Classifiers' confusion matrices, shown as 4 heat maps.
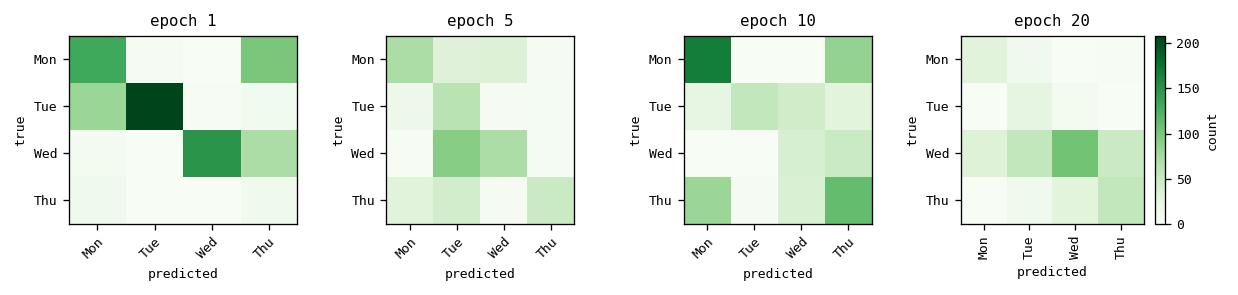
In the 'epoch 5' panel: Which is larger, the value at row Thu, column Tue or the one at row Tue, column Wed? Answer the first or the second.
the first
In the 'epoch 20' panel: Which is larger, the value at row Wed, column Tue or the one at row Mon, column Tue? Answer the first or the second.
the first
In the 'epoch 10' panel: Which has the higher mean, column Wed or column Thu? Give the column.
Thu
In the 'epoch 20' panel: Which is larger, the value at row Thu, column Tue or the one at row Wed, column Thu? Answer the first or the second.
the second
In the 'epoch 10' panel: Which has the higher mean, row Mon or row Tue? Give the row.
Mon
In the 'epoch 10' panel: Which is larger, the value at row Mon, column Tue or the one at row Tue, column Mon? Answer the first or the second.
the second
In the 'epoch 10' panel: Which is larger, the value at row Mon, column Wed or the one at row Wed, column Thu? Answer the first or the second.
the second
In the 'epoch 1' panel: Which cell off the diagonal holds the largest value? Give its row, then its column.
Mon, Thu
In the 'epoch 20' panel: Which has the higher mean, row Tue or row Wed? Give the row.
Wed
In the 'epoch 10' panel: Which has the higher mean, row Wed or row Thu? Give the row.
Thu
